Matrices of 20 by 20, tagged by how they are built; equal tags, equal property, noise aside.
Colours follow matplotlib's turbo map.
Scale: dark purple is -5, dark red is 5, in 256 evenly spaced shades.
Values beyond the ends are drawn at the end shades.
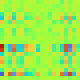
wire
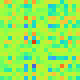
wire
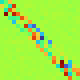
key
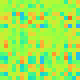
wire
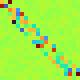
key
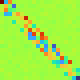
key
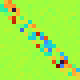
key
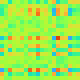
wire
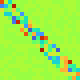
key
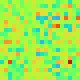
wire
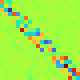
key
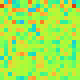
wire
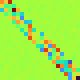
key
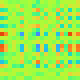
wire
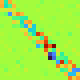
key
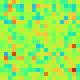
wire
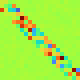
key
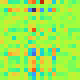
wire
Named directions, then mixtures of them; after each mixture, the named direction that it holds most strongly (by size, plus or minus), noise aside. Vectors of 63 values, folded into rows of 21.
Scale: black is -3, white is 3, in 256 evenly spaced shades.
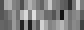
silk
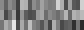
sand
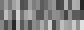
sand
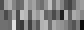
silk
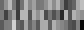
silk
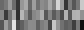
sand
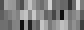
silk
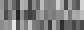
sand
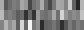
silk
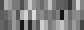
silk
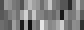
silk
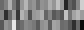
sand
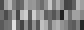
silk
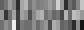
sand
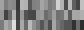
sand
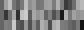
silk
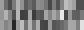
silk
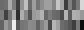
sand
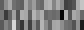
silk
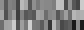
sand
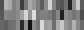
silk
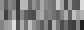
sand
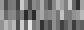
sand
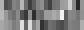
silk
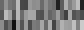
sand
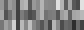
sand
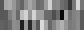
silk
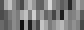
silk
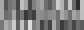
sand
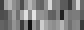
silk
